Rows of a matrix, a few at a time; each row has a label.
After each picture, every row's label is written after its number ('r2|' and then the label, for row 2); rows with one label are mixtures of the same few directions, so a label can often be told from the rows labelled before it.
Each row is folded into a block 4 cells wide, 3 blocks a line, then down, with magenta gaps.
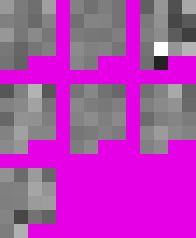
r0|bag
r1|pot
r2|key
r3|bag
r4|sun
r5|bag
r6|key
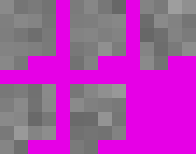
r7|pot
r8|sun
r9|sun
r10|key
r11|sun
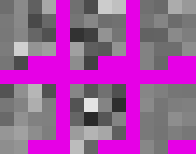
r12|key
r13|sun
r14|sun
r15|bag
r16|pot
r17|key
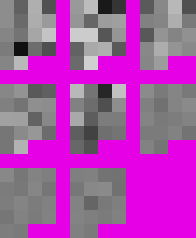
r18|key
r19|sun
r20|bag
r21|sun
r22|bag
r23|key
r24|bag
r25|pot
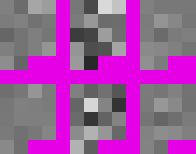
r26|sun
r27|sun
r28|pot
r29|sun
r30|pot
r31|pot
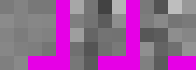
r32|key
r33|bag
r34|sun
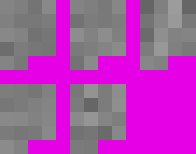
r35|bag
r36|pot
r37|bag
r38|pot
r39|pot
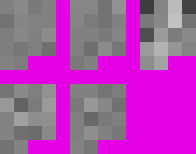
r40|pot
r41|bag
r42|bag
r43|pot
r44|pot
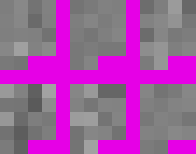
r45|key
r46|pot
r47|bag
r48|bag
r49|sun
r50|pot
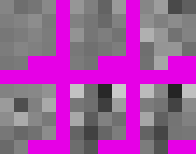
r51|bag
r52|bag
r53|sun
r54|pot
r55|bag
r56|bag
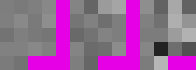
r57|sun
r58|sun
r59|key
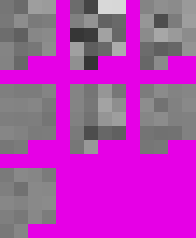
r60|sun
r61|sun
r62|pot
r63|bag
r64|key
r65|pot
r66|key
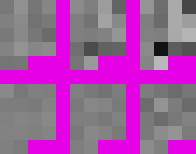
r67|key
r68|key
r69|key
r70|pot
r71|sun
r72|pot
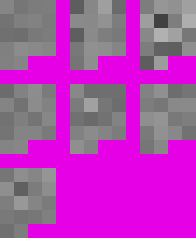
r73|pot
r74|bag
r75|pot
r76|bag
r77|pot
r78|sun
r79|pot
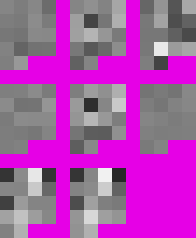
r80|key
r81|pot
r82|key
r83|pot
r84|pot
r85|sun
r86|bag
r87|bag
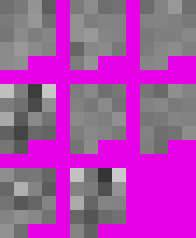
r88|bag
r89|sun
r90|bag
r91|bag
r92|sun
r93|sun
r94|pot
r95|bag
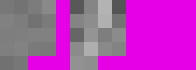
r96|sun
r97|bag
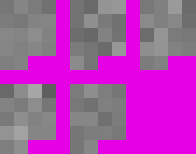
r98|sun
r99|sun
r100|bag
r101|bag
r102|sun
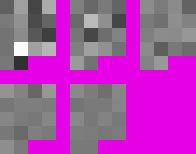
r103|key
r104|pot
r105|key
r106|bag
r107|bag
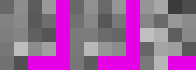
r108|key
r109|key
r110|sun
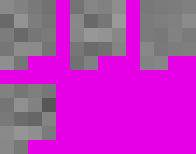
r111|pot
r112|pot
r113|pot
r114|pot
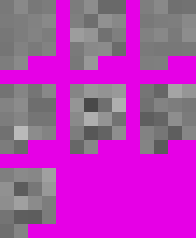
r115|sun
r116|sun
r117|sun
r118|key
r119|pot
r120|sun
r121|pot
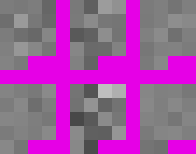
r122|pot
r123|sun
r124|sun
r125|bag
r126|sun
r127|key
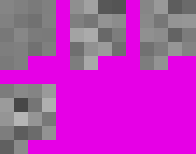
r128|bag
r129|sun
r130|sun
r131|pot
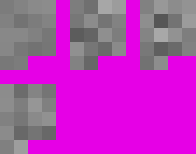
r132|pot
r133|sun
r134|pot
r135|key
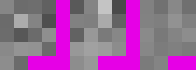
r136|pot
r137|bag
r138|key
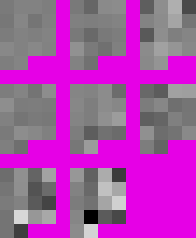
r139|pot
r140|sun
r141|bag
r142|key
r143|key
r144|sun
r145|key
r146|key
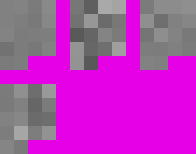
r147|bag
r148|sun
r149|pot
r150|key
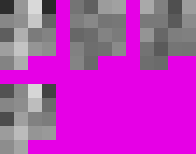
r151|bag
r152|sun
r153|bag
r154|bag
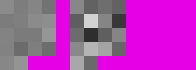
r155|key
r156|pot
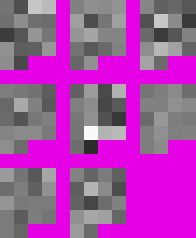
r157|sun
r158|pot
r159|pot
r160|pot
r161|key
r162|bag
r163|bag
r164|pot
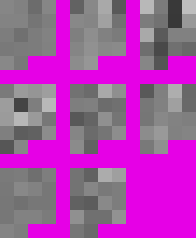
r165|bag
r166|bag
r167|bag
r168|pot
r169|sun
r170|bag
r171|pot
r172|sun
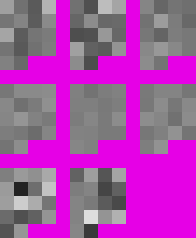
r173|bag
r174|sun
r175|pot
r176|pot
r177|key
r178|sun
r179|pot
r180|key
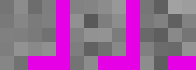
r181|key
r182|pot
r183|sun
